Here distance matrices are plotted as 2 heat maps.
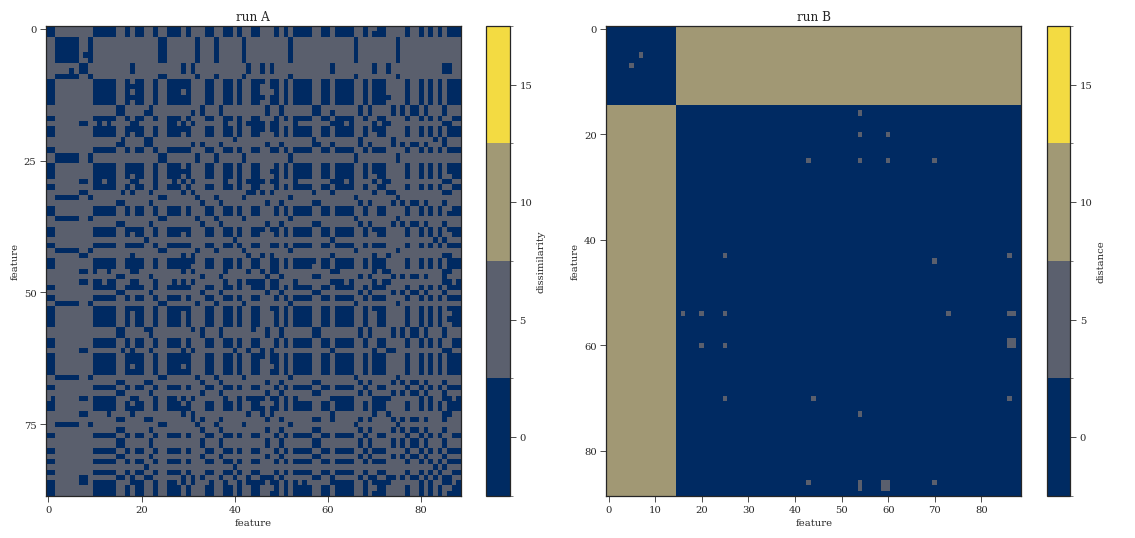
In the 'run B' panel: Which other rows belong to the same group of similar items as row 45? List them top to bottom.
15, 16, 17, 18, 19, 20, 21, 22, 23, 24, 25, 26, 27, 28, 29, 30, 31, 32, 33, 34, 35, 36, 37, 38, 39, 40, 41, 42, 43, 44, 46, 47, 48, 49, 50, 51, 52, 53, 54, 55, 56, 57, 58, 59, 60, 61, 62, 63, 64, 65, 66, 67, 68, 69, 70, 71, 72, 73, 74, 75, 76, 77, 78, 79, 80, 81, 82, 83, 84, 85, 86, 87, 88
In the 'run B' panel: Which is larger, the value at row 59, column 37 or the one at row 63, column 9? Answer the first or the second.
the second
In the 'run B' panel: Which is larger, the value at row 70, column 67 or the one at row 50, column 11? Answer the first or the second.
the second
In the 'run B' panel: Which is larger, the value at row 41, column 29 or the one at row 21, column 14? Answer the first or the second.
the second
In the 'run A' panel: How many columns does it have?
89
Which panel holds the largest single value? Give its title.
run B
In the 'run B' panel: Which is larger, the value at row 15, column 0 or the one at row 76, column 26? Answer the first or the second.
the first
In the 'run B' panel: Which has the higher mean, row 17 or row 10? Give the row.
10
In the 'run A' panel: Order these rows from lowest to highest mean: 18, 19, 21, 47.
19, 18, 47, 21
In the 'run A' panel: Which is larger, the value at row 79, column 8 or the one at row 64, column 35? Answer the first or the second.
the first
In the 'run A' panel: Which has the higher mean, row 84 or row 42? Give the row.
42
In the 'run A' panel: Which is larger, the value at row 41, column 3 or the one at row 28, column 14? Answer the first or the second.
the first
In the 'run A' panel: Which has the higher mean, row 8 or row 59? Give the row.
8
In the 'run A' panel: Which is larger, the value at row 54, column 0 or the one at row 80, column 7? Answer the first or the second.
the second
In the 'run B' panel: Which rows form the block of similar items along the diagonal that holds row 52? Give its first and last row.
15 to 88
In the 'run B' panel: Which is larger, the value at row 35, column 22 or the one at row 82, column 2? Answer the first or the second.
the second
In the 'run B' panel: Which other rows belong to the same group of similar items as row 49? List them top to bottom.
15, 16, 17, 18, 19, 20, 21, 22, 23, 24, 25, 26, 27, 28, 29, 30, 31, 32, 33, 34, 35, 36, 37, 38, 39, 40, 41, 42, 43, 44, 45, 46, 47, 48, 50, 51, 52, 53, 54, 55, 56, 57, 58, 59, 60, 61, 62, 63, 64, 65, 66, 67, 68, 69, 70, 71, 72, 73, 74, 75, 76, 77, 78, 79, 80, 81, 82, 83, 84, 85, 86, 87, 88
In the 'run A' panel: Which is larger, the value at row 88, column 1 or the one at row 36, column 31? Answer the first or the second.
the second
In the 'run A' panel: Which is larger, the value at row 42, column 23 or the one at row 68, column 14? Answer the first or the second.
the first
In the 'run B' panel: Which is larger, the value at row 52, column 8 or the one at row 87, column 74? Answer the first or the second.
the first
